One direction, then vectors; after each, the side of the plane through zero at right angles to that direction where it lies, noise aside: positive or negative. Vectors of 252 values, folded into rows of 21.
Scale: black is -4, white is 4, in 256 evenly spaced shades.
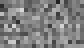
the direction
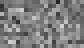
positive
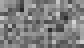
negative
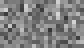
negative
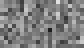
negative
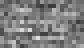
positive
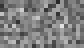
positive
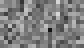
negative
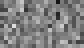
positive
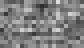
negative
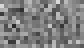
negative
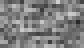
negative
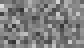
negative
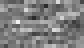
negative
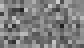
negative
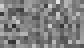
negative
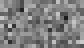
negative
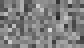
positive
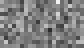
negative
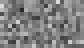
negative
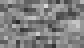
positive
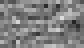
negative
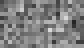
positive
